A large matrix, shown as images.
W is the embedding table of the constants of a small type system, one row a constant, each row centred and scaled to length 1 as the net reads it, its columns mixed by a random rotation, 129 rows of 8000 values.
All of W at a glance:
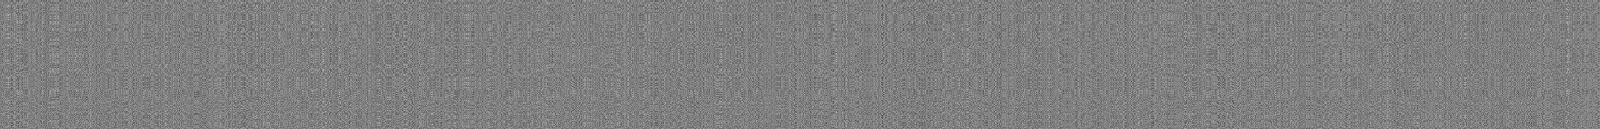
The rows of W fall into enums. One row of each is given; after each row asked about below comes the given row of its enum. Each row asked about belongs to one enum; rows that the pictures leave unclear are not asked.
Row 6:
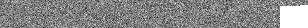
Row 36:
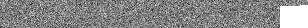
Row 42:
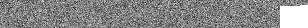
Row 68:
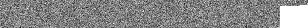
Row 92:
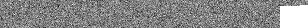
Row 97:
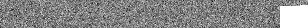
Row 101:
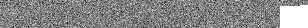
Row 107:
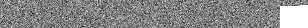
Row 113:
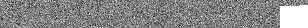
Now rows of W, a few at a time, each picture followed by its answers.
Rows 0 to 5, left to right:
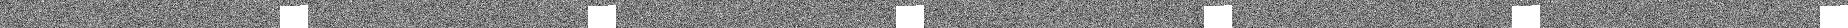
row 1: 42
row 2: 36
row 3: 97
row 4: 68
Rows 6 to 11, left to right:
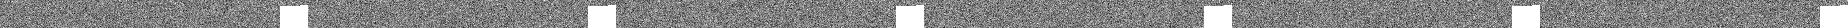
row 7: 101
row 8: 42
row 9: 68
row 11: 36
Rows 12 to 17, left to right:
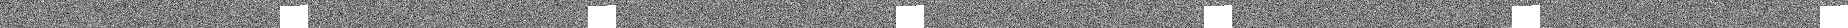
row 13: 107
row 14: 6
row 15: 6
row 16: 68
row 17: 6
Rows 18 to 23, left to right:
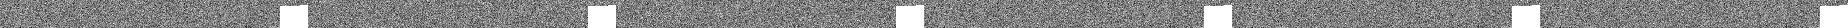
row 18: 68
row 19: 6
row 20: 36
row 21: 68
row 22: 68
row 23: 68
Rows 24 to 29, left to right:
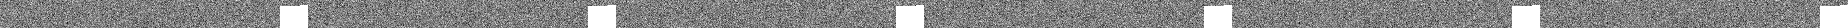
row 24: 101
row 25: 113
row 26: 6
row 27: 92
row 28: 101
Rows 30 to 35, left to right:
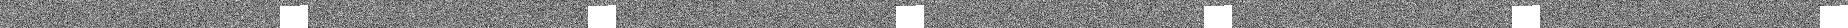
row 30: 101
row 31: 36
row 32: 92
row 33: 6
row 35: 92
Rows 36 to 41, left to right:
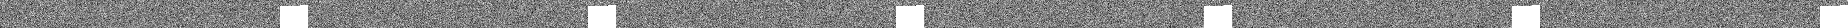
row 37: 6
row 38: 6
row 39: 68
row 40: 68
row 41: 36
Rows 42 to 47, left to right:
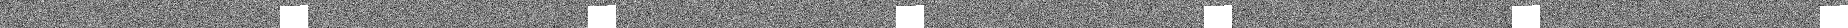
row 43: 68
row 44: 107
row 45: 6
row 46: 97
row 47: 92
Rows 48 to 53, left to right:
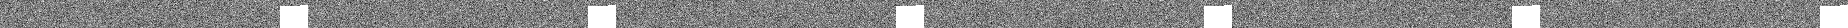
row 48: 42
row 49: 101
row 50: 92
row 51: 101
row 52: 36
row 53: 101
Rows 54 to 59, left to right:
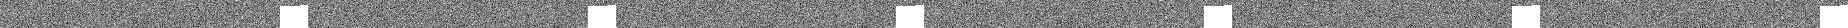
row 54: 101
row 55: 68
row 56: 68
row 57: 101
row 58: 92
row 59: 101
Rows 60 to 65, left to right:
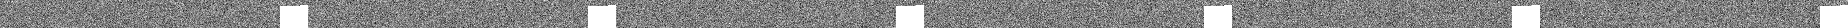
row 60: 6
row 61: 101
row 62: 68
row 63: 6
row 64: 113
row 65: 97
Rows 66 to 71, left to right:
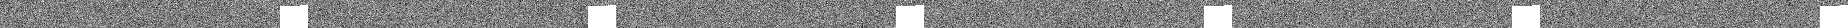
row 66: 42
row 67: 97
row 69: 101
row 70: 101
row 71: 107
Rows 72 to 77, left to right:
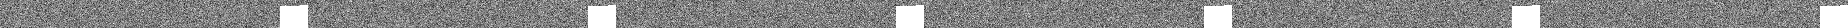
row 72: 68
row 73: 42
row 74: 92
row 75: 36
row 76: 107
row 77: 6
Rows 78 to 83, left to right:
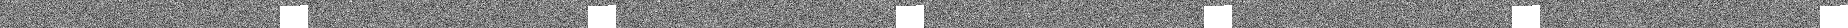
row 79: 42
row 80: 42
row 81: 36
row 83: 42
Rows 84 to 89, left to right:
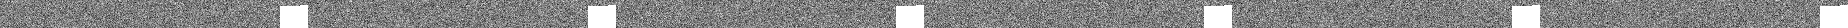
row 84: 6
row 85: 42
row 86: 36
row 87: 6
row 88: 42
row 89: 101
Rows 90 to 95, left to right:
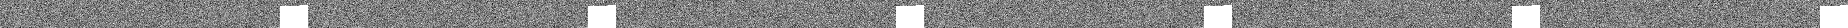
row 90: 68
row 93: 68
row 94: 92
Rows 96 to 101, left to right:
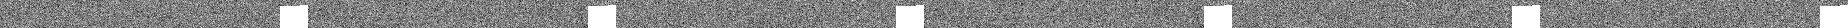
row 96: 92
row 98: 101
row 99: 97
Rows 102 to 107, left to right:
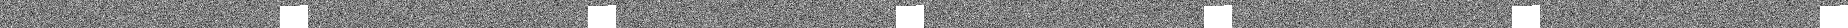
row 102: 107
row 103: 107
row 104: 42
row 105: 36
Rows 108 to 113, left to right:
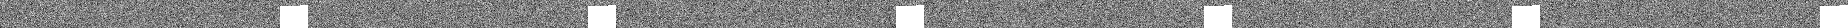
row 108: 36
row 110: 97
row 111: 42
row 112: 101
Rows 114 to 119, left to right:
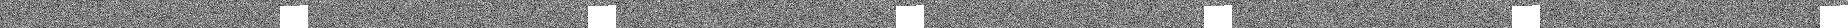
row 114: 92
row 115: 6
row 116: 42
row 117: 6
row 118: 42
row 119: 97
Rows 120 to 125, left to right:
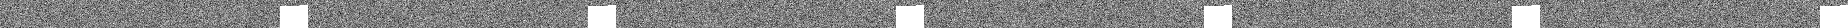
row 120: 68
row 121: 107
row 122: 42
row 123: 42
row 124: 113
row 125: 42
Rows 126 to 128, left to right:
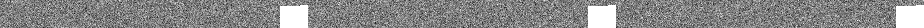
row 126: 6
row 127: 101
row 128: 36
